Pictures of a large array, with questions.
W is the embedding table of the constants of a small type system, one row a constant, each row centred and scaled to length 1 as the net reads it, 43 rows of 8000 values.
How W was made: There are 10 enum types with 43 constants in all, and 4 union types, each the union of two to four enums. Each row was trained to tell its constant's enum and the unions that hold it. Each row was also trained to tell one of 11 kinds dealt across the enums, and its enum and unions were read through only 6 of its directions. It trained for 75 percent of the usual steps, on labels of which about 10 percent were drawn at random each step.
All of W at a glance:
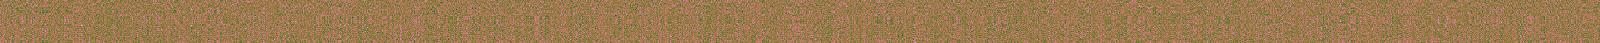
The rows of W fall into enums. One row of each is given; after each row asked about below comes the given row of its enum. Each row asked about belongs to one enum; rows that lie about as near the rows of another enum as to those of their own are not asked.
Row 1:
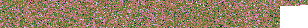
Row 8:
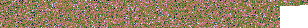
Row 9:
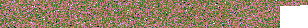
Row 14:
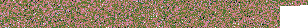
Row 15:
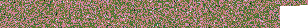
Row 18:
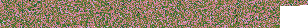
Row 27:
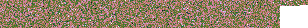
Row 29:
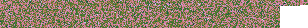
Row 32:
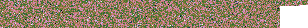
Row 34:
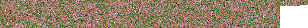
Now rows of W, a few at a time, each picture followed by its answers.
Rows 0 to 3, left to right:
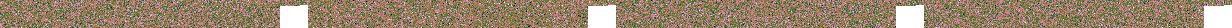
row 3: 34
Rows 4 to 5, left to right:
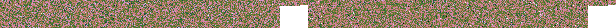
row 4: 14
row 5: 29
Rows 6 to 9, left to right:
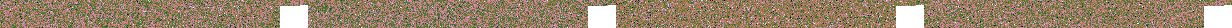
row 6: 29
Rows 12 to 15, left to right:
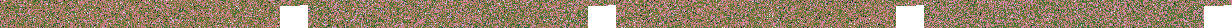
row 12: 8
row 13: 1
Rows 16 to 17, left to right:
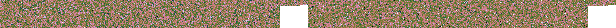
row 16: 18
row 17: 9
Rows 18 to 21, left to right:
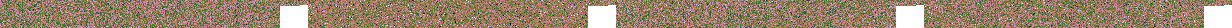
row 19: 9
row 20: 14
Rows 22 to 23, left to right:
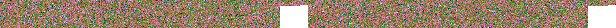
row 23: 9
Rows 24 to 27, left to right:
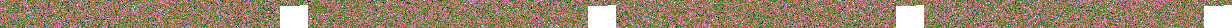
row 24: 8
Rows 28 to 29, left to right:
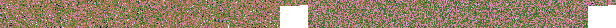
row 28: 32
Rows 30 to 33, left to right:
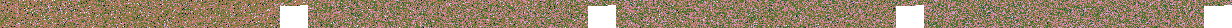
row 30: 9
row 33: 27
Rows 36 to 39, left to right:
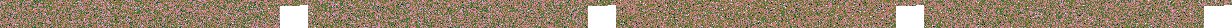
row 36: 15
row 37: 27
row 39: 29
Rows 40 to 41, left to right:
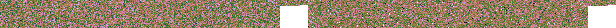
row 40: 8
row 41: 1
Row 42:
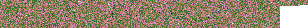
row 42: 8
